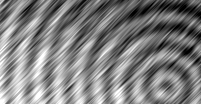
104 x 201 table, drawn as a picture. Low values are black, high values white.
Rings spread out from the bottom right. Neither half mirrors the other. The ninth with the lowest average is the top right. Values rise toward the bottom left. No single row or column stands out from its neighbours.
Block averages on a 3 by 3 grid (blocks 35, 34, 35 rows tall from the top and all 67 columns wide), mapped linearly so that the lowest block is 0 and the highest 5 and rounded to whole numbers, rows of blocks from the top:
210 / 432 / 543
